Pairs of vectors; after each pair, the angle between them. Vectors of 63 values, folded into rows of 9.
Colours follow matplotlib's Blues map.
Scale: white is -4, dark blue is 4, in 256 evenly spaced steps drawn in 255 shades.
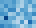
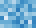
nearly opposite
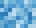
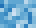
nearly parallel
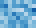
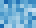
partly opposed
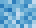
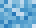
partly aligned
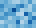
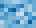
nearly parallel
